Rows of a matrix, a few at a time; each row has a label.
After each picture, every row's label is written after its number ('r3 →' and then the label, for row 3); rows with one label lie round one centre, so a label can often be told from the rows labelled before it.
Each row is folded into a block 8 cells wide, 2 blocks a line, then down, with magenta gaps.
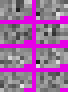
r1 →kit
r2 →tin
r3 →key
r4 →kit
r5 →tin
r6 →tin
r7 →tin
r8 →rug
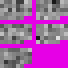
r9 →kit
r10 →kit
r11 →rug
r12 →tin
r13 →key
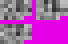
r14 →kit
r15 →kit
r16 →kit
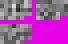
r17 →kit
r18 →key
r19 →key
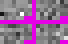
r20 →tin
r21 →key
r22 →key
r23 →rug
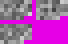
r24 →rug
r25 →kit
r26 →tin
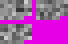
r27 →kit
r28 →key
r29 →rug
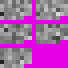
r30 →tin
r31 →tin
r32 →rug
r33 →rug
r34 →tin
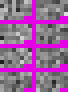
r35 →kit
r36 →rug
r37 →tin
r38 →key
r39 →tin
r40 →key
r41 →key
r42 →key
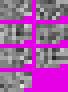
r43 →rug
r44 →key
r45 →kit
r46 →key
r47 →rug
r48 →kit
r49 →tin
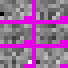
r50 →tin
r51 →key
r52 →key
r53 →key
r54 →rug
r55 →tin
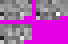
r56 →tin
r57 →tin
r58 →tin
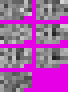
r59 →rug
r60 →kit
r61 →tin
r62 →kit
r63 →kit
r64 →kit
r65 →key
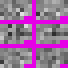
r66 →tin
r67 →tin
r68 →kit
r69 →kit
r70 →tin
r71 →key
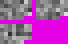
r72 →rug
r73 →rug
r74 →kit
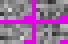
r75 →tin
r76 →key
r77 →tin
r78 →kit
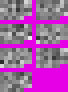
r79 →kit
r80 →rug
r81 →rug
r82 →tin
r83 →tin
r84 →kit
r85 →rug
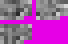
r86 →key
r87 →tin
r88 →key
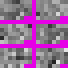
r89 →key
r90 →tin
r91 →tin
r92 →key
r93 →kit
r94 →key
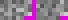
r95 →rug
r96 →rug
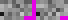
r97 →tin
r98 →tin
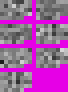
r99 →rug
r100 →key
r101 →key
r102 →kit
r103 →tin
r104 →kit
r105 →kit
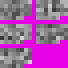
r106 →key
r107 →kit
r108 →tin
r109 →key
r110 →rug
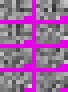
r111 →kit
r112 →kit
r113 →kit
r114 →rug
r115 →key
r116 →rug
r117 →rug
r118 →key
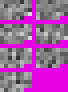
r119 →rug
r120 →key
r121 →rug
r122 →rug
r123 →kit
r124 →key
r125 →kit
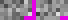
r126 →rug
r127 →tin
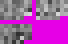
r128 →rug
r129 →tin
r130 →key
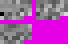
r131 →tin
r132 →rug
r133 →key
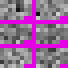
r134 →kit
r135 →tin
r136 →key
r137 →key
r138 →tin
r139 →key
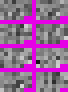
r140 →key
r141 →key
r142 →kit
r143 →rug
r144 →rug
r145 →tin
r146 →key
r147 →kit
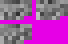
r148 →key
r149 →key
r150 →key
